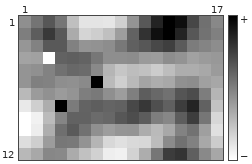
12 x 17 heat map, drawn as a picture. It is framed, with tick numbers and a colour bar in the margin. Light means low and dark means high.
Lone odd cells: 3, 2 higher and 1 lower than their neighbours. Ninth with the highest average: top right. Mirror symmetry: none.
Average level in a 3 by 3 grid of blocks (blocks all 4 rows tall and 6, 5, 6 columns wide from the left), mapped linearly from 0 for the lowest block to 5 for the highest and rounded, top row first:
2 2 5 / 2 2 2 / 0 0 2
